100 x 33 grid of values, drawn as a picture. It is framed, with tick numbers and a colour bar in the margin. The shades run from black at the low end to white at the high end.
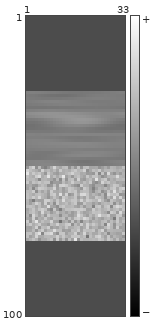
The table splits into 4 rows of 1 panel. Panel 1,1: low, flat. Panel 2,1: middling, streaked across, faint in contrast. Panel 3,1: high, fine-grained. Panel 4,1: low, flat.
